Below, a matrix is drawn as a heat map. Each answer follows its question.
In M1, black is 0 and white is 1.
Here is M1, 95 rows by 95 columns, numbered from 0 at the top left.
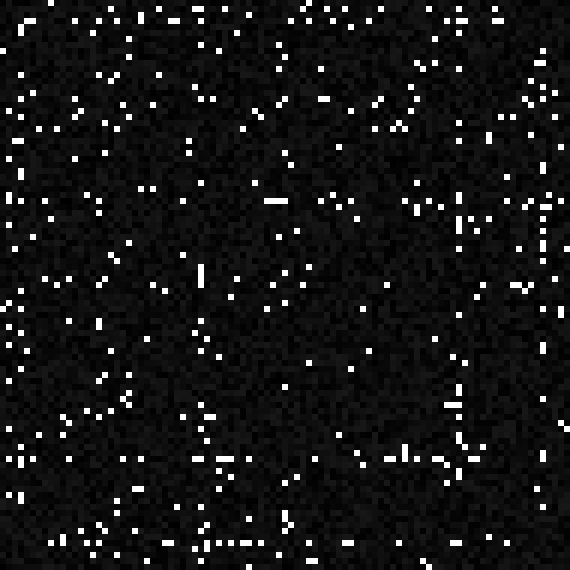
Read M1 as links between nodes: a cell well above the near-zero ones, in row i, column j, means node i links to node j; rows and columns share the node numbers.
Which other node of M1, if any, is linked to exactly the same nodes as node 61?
node 4
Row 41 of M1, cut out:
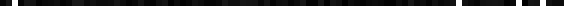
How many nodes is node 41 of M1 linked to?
5
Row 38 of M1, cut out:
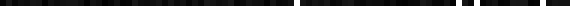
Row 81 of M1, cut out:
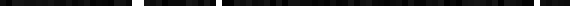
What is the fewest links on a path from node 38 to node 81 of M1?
3
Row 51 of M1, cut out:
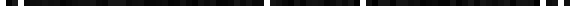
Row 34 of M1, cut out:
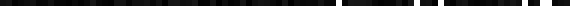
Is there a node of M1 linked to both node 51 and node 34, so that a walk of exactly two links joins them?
yes
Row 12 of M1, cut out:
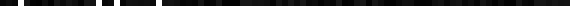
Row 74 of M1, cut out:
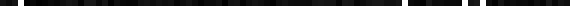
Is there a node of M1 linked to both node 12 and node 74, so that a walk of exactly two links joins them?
yes
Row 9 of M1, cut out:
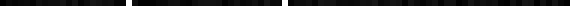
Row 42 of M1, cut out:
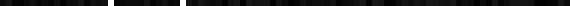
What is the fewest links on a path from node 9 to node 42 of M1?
4
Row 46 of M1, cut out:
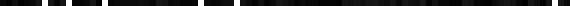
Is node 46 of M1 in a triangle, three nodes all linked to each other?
yes
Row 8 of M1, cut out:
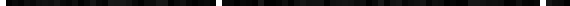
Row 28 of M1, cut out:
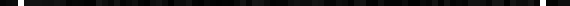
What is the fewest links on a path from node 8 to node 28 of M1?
2
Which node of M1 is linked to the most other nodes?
node 76
